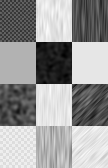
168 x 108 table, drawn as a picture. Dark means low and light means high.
The table splits into 4 rows of 3 panels. Panel 1,1: low, checkered. Panel 1,2: very high, streaked downward, faint in contrast. Panel 1,3: low, streaked downward. Panel 2,1: high, flat. Panel 2,2: very low, blotchy, faint in contrast. Panel 2,3: very high, flat. Panel 3,1: low, blotchy. Panel 3,2: very high, streaked downward, faint in contrast. Panel 3,3: low, slanting up to the right. Panel 4,1: very high, checkered, faint in contrast. Panel 4,2: high, streaked downward. Panel 4,3: very high, slanting up to the right, faint in contrast.
